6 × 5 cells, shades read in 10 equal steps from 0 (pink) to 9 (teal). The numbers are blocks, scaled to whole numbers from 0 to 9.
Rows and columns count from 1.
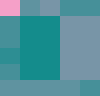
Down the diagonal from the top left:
0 9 9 5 5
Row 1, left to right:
0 6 5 7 7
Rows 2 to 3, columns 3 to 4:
9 5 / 9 5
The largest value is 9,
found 8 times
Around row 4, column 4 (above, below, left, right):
5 5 9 5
